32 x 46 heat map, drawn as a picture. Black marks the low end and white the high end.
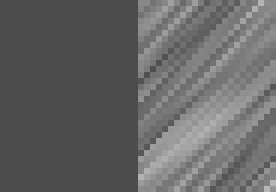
The table splits into one row of 2 panels. Panel 1,1: low, flat. Panel 1,2: middling, slanting up to the right.
